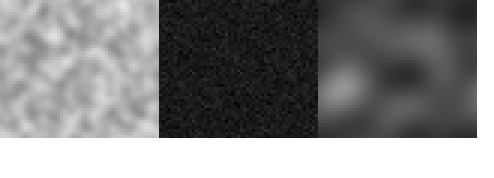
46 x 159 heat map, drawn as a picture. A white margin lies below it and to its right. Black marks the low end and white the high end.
The table splits into one row of 3 panels. Panel 1,1: high, blotchy. Panel 1,2: very low, fine-grained, faint in contrast. Panel 1,3: low, smooth.
